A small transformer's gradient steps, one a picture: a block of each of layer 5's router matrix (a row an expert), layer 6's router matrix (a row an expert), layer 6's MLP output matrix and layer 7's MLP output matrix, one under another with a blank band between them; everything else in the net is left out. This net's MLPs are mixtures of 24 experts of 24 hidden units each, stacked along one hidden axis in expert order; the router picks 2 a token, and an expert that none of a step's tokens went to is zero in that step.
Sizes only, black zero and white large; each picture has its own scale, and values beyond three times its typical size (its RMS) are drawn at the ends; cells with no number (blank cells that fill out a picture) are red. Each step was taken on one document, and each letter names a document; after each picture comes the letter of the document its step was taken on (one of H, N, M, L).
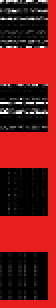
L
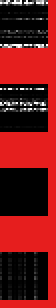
L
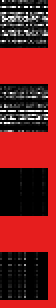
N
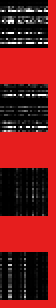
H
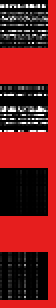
N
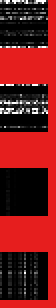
L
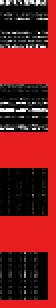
L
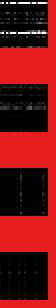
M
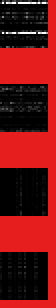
M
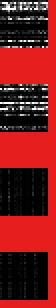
L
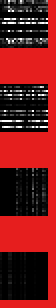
H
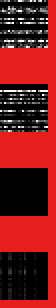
H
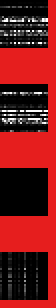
N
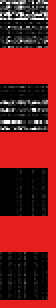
L
